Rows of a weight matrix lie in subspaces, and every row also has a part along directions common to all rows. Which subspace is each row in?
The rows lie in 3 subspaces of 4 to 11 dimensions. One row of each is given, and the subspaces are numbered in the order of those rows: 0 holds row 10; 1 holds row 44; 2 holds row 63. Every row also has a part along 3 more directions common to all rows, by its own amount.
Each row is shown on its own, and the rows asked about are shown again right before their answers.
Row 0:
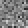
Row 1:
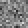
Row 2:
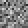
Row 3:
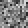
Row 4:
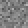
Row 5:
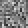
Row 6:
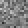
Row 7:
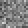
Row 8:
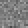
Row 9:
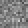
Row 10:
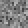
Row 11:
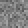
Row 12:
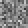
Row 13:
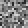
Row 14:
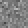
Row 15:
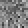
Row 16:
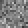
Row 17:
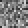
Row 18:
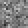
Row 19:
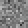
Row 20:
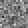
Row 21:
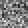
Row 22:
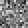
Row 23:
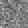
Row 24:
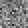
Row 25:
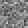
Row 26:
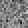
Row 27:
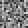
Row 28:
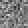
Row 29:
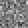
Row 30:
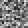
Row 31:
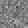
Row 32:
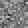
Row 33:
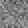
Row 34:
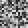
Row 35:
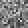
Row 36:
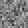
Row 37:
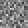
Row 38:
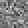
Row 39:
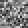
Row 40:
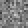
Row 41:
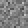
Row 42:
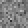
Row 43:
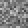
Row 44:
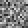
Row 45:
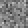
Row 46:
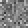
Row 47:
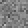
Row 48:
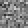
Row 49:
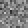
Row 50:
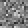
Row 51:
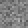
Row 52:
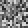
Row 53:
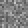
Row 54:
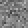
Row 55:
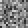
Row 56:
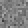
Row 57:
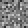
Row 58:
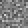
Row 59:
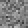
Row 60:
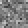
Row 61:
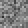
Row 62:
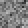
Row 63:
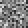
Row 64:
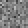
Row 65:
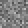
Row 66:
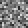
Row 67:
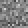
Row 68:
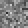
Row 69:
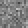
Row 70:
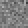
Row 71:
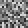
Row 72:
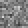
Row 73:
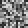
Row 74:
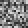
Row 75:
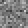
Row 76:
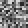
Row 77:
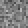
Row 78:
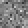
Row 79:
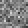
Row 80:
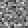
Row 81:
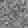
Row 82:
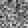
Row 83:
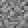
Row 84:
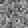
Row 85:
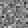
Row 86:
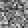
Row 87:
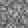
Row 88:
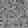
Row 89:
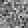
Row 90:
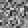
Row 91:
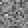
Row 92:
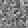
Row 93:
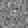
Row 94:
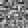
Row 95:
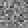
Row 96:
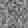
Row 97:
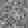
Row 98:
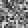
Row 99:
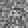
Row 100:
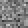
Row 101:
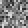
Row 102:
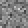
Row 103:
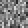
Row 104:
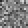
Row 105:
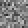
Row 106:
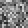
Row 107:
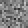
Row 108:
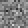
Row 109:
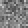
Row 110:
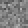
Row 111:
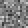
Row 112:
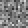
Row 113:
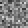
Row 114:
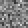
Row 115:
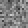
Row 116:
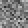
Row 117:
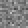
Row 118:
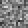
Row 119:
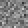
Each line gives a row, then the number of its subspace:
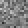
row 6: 1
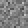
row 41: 1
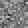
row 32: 0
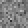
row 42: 2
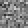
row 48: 1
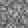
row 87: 2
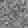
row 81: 0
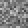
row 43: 1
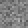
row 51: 2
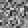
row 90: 1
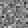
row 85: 2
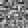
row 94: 0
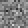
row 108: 0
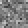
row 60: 0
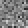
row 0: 0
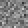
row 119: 1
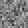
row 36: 0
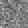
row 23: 0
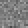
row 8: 0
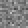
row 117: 0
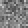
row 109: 0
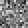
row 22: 1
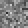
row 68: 0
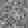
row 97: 2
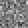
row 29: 1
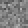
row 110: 2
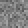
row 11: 0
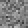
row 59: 1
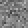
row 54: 2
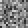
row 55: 0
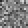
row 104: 0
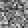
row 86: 0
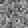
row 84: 2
